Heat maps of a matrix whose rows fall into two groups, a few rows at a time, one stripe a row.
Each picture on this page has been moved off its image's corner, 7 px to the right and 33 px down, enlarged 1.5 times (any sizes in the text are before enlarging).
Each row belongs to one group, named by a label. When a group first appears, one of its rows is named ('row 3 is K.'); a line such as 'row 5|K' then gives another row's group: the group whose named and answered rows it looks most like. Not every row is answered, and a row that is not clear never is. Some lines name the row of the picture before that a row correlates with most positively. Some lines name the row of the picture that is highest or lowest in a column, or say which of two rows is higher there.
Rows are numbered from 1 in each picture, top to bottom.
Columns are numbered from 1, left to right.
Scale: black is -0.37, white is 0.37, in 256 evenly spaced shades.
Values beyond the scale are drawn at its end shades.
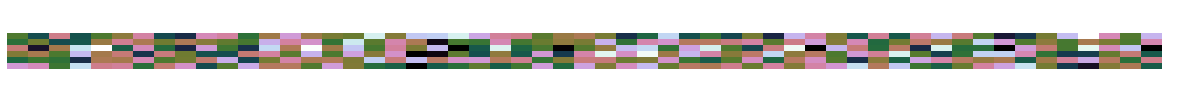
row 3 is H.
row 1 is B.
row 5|B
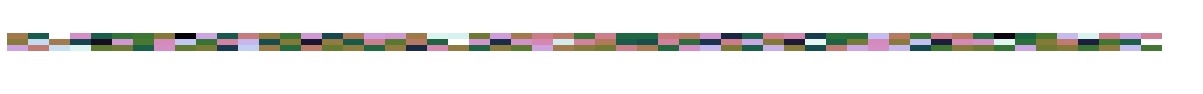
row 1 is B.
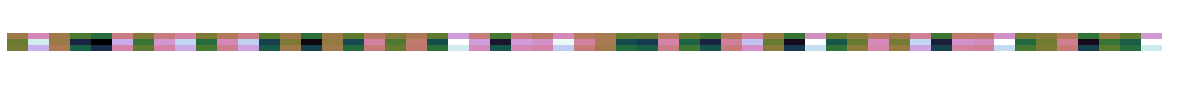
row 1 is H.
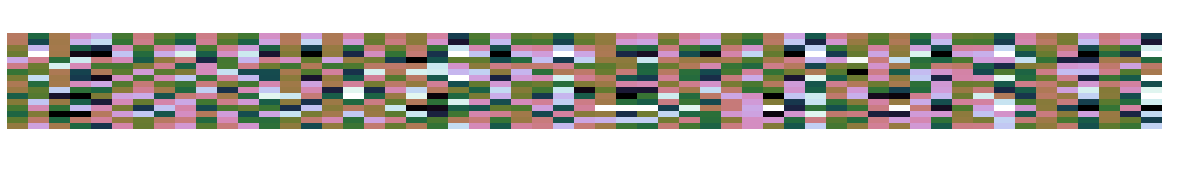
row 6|B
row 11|B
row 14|B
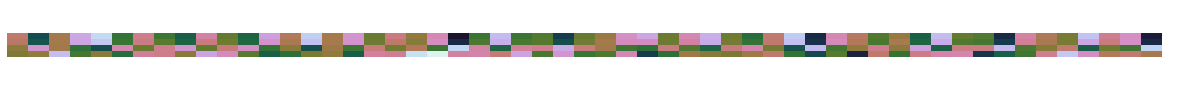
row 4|B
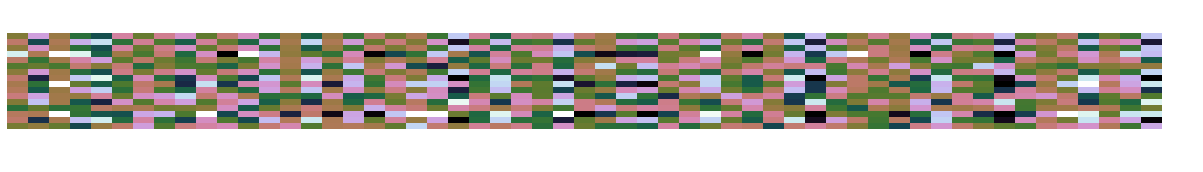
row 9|B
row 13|B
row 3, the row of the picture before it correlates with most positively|3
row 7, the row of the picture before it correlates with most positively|3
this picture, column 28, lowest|14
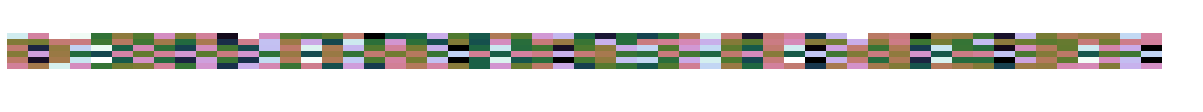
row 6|B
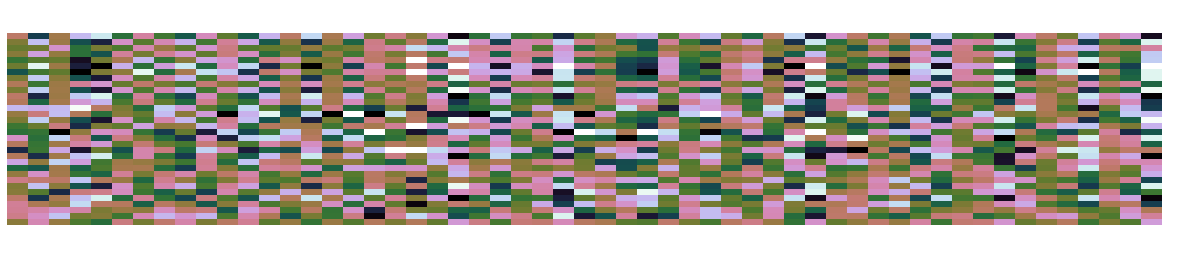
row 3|B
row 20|B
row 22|B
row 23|B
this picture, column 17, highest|14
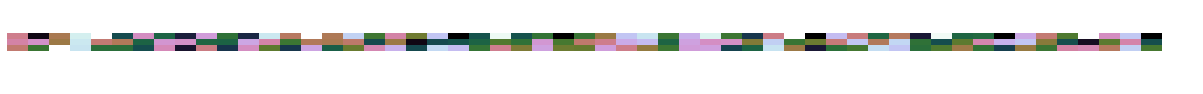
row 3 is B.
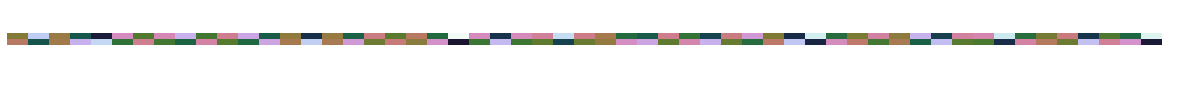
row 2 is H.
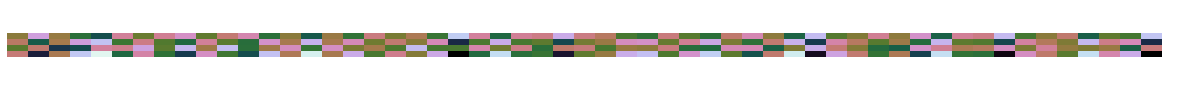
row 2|H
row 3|B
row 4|H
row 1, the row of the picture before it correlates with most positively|1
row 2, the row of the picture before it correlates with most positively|2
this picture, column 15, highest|4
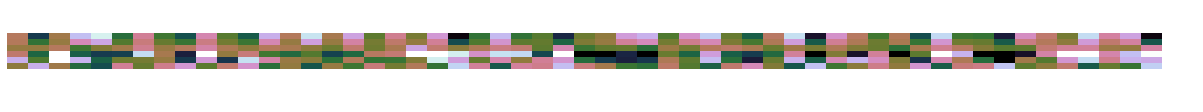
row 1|H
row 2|H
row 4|B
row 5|B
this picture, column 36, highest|6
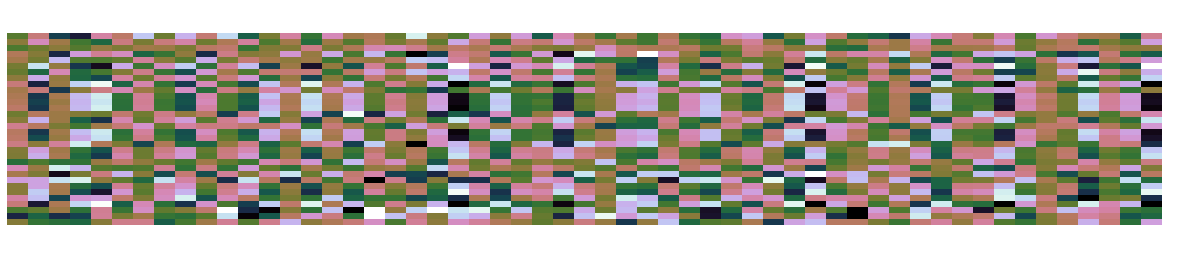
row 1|B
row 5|B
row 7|B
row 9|H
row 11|H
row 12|H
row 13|H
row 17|H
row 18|H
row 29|H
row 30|B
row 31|B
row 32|B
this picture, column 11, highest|30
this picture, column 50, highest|1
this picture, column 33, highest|25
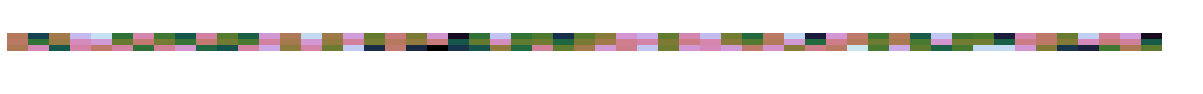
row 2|H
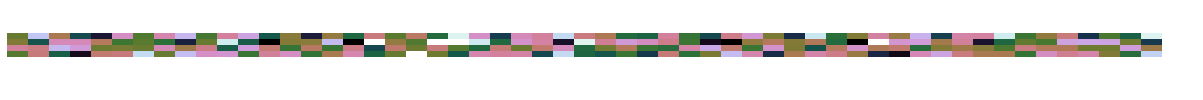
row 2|B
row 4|B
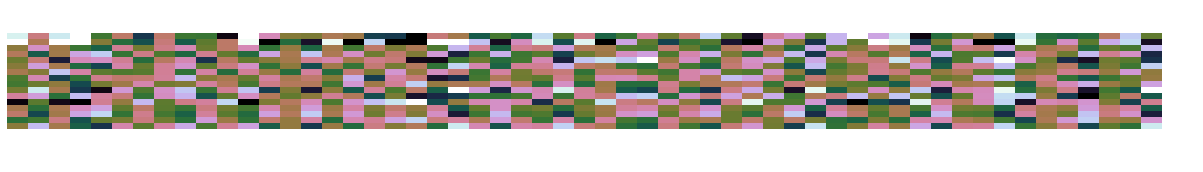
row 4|H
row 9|B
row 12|B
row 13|H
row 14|H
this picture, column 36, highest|12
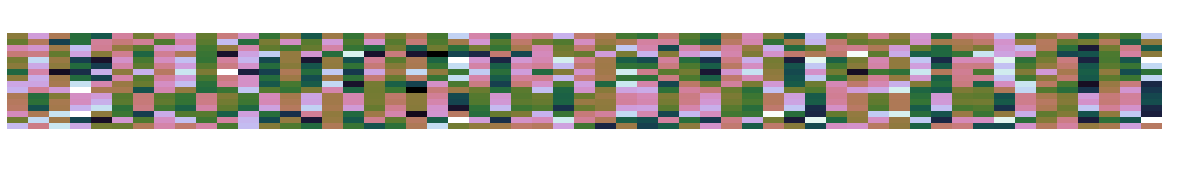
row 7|B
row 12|H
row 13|H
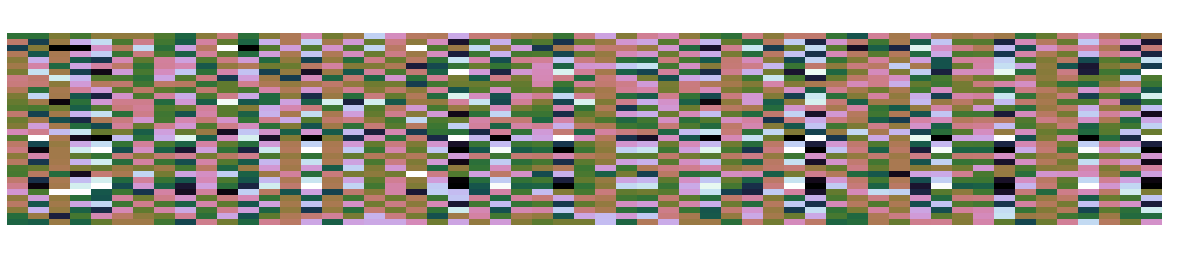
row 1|B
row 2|H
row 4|H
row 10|H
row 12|B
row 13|B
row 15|B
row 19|H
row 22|H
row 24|B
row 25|H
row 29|H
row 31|B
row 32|B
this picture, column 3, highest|27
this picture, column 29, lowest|24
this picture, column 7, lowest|27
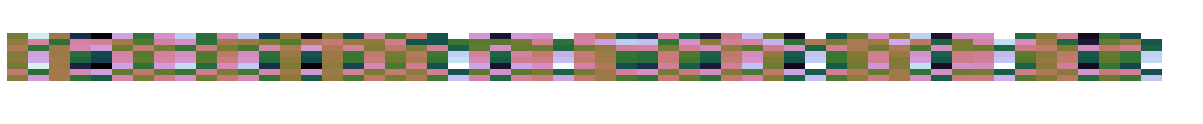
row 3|H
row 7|H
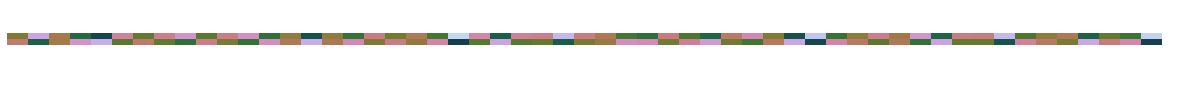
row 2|H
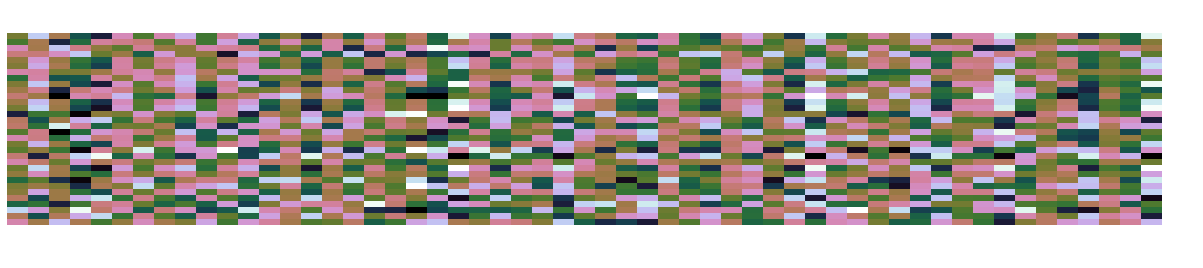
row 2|B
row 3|B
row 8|B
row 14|B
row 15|H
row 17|B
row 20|B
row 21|H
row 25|B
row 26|B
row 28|H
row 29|B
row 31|H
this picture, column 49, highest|30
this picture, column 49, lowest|14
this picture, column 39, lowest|21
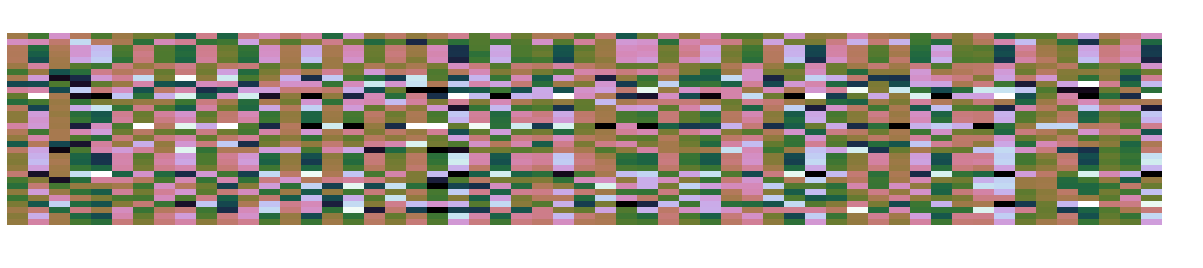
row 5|H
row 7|B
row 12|B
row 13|H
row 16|B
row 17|H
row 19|B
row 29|B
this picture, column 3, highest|29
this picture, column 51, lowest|10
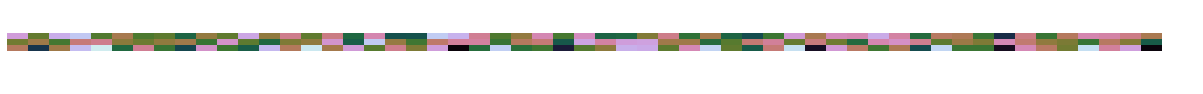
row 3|H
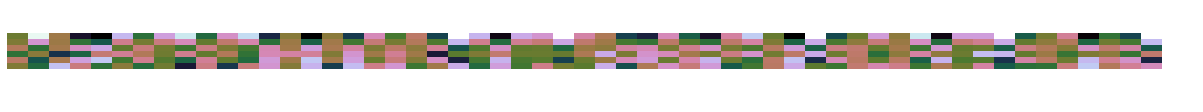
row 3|H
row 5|H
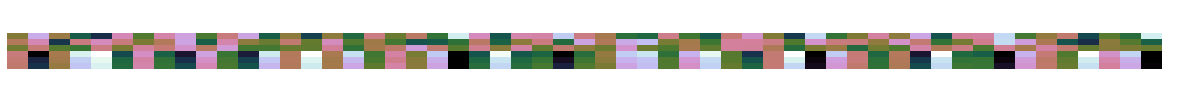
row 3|B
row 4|H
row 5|H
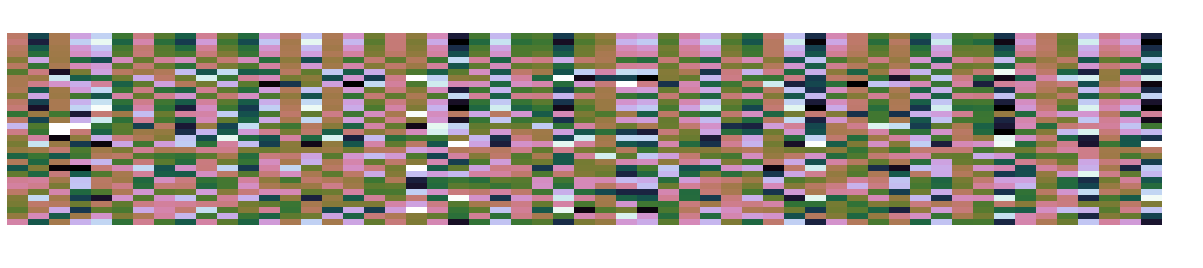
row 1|H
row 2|H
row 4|H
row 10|H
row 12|H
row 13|H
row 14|B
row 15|H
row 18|B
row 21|B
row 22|H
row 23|B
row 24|B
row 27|B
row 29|B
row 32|H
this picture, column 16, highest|18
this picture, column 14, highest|23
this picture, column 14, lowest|9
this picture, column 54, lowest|23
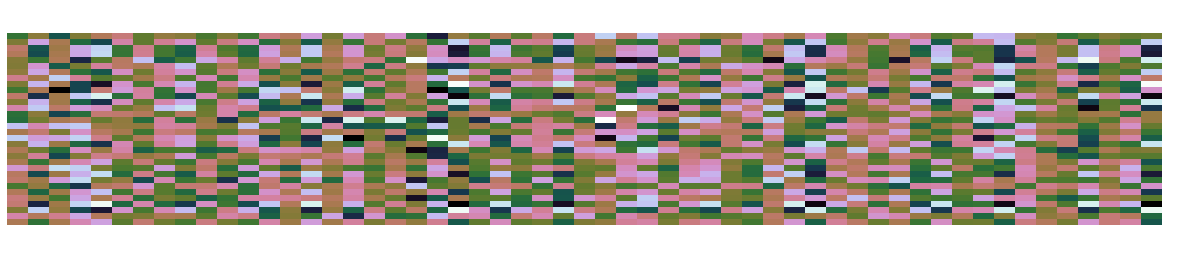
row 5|B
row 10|B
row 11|H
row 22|H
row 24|H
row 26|B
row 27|H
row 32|H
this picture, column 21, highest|18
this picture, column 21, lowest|10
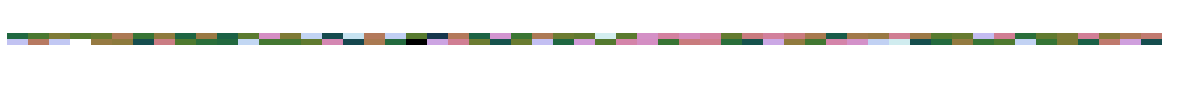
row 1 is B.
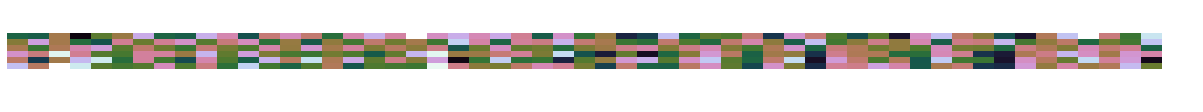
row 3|H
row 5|H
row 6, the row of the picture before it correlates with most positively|2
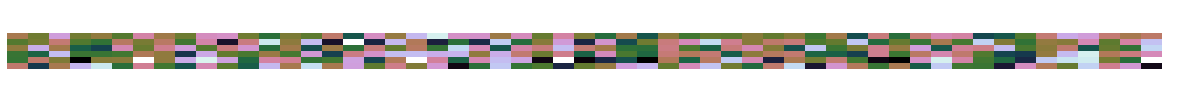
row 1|B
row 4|B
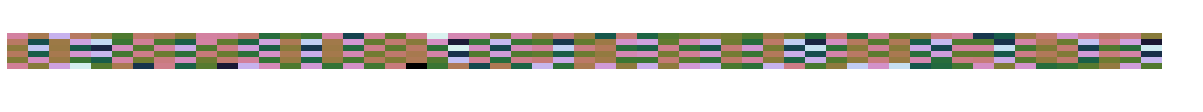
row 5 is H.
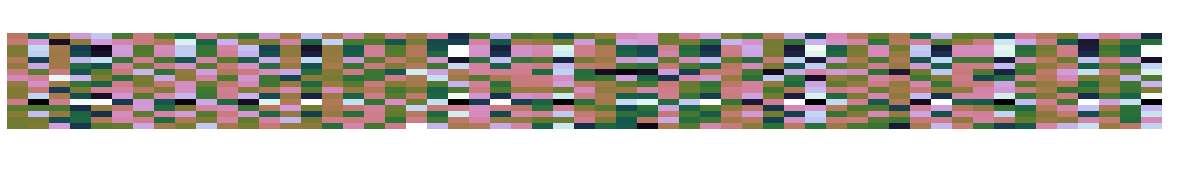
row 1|H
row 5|H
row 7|B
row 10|B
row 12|H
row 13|B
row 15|B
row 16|B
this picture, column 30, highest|12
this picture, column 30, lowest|7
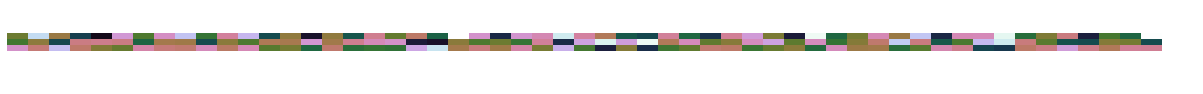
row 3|B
